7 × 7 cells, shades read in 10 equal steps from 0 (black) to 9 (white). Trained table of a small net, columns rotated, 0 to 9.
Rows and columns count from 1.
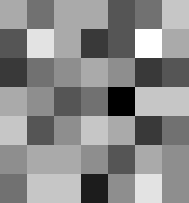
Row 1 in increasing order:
3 4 4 6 6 6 7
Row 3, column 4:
6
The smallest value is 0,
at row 4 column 5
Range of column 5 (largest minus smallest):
6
